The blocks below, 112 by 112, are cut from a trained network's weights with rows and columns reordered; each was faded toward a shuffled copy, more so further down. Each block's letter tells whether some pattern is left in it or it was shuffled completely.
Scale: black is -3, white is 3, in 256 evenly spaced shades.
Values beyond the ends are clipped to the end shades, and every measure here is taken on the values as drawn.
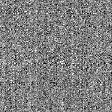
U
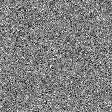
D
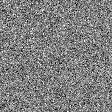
D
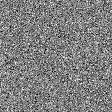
D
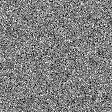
D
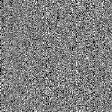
U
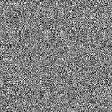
U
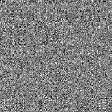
U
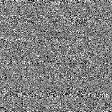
U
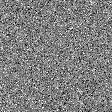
D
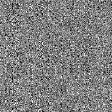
U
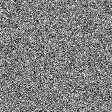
D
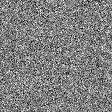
D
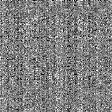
U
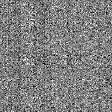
U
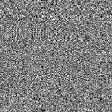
U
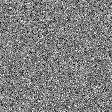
D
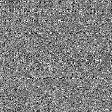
U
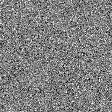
D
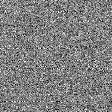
U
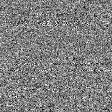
U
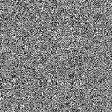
U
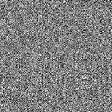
U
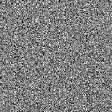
U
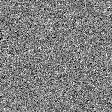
D
